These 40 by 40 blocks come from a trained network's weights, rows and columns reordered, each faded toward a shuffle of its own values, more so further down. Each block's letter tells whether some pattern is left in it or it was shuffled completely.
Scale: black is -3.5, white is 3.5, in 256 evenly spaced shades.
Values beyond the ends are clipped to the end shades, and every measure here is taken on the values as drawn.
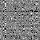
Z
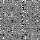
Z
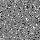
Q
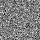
Q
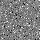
Q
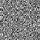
Z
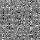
Z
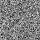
Q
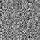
Z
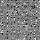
Z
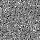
Q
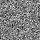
Q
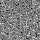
Q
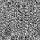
Z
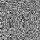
Z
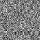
Z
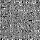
Z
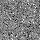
Q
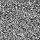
Q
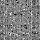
Z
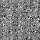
Z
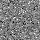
Q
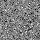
Q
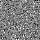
Q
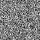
Q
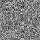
Z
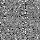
Z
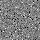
Q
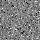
Q
